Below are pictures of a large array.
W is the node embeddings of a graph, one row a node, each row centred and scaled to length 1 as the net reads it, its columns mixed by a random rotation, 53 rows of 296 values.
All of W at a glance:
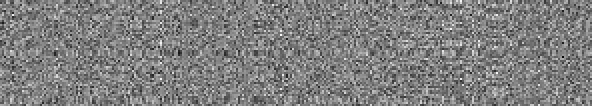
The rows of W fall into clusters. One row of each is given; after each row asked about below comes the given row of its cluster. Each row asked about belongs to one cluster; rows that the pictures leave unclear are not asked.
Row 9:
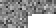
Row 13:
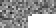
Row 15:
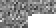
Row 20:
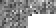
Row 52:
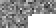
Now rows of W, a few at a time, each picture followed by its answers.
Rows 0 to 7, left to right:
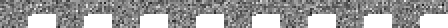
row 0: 20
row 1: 20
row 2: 9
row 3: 9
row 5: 20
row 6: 20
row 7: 15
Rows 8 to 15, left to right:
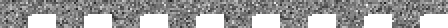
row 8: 9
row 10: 13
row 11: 20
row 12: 13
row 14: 20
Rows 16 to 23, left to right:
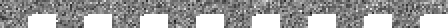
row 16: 13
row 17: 15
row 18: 52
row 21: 20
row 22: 20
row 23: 15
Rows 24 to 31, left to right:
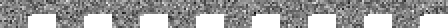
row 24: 9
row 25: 13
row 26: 13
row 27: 13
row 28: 20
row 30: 52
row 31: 20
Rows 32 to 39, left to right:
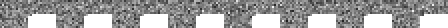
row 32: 13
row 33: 9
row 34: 9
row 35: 52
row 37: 9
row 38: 9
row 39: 20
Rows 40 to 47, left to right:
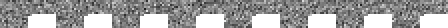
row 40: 9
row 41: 13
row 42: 52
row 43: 9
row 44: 15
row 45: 9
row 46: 9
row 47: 15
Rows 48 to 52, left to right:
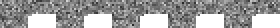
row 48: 13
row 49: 13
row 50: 13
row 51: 13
